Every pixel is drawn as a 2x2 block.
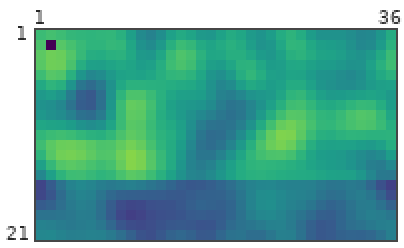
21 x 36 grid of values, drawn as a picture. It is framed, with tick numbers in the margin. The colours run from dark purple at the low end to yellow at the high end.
Seam: horizontal, 70% of the way down, the top part higher. Lone odd cells: 1, lower than its neighbours. Average level on the scale: 50%.
